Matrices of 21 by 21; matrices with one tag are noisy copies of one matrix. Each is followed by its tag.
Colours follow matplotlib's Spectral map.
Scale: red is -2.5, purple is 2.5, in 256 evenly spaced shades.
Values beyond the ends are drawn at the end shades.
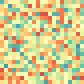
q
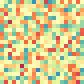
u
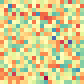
q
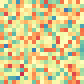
u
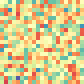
u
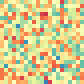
q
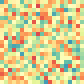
q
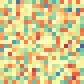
u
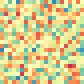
u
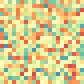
u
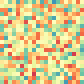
u
